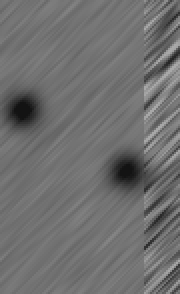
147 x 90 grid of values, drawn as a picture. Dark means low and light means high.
Mirror symmetry: none. Seam: vertical, 80% of the way across, the left part calmer. Slope: none. Histogram: skewed, a long tail of low values. Dips: two.
